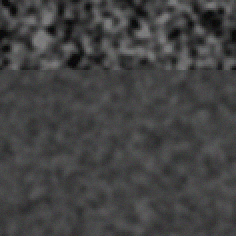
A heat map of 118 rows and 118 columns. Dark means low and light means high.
There is no overall slope. The distribution is heavy-tailed on both sides. No row or column stands out. The bottom part is calmer, past a seam about 30% of the way down. The texture is blotchy. No regular stripes run through it. The halves do not mirror each other.
